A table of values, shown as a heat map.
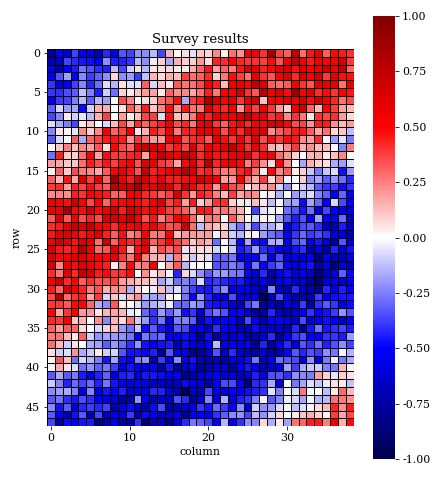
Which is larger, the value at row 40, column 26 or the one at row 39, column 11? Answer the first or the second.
the second
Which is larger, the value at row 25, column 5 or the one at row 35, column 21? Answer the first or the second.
the first
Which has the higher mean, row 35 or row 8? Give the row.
8
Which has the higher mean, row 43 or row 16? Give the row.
16
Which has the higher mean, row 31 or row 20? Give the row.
20
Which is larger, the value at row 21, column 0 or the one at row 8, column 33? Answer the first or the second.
the first
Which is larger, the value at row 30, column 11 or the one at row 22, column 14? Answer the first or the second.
the second
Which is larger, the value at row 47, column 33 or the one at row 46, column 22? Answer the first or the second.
the first
